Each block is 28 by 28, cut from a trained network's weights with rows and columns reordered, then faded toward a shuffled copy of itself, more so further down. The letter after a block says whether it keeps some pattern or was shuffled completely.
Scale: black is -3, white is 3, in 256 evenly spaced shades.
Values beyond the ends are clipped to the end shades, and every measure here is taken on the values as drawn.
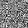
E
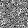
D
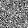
D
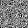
E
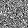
D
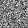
D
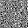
E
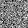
D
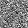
D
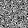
D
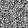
D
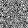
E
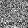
E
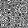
E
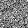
D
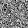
E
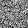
D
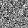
E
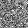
D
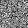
D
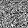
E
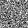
D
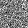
D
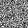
D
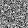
D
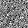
D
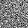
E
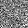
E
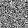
D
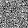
D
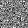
D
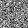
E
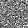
D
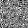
E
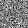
D
